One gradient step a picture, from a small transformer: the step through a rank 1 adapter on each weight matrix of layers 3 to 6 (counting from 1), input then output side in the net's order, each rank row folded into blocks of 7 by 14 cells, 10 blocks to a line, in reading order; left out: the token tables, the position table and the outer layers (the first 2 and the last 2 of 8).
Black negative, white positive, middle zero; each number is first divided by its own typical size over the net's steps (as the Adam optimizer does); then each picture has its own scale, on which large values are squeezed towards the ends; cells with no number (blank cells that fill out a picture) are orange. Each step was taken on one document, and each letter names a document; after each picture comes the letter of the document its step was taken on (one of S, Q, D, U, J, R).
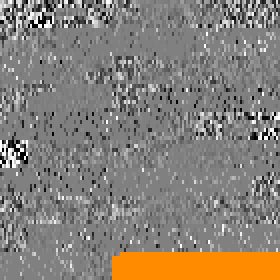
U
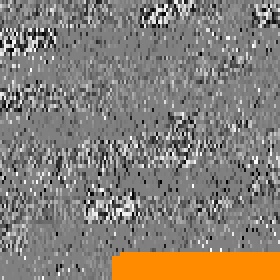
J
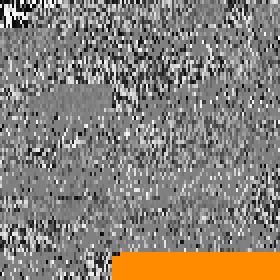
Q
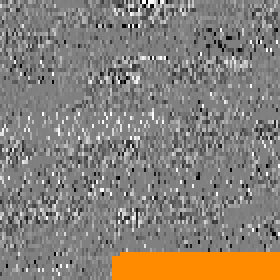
J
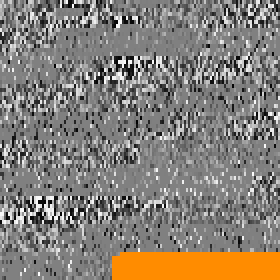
U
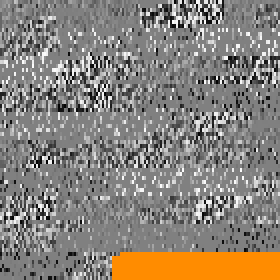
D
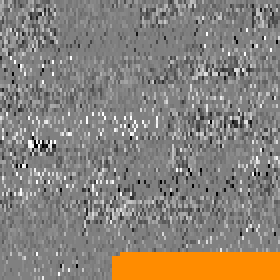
J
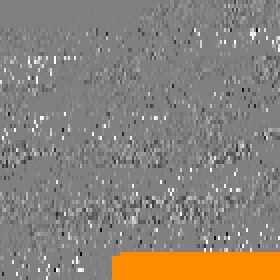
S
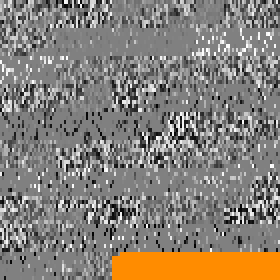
U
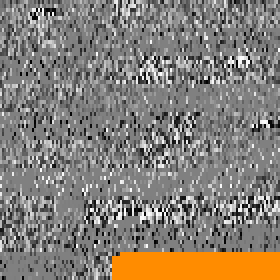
Q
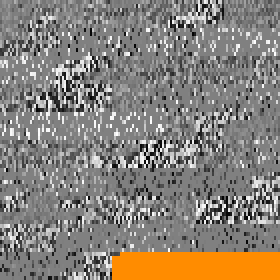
D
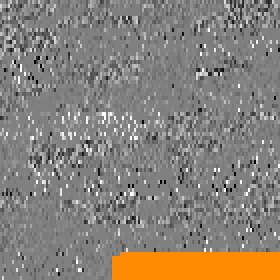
J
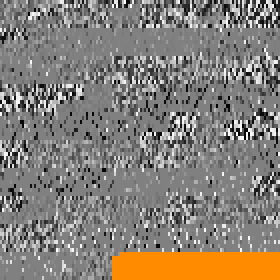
U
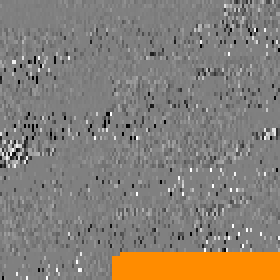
S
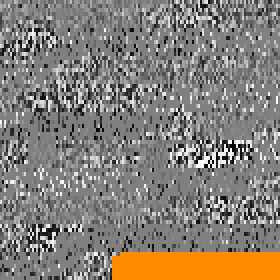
D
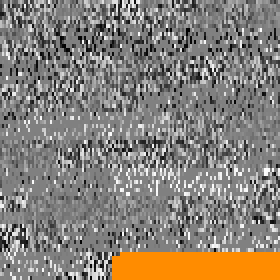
Q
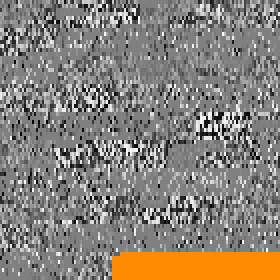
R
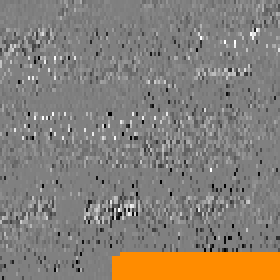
S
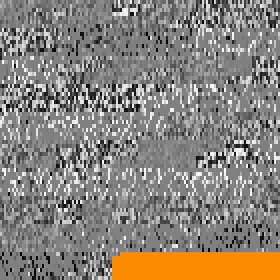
R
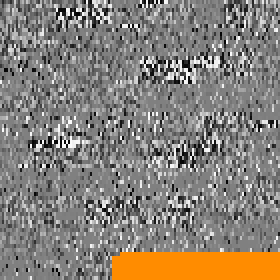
Q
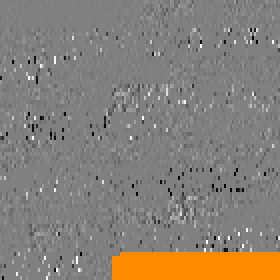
S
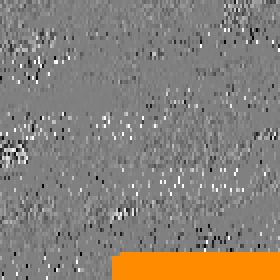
S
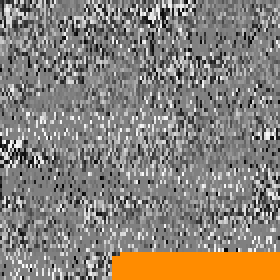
Q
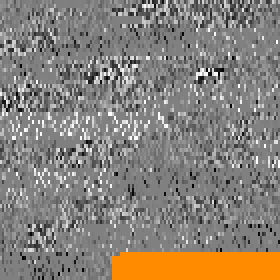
J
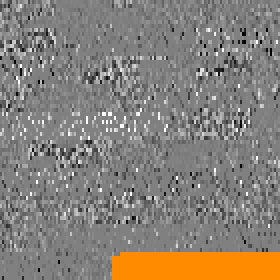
J
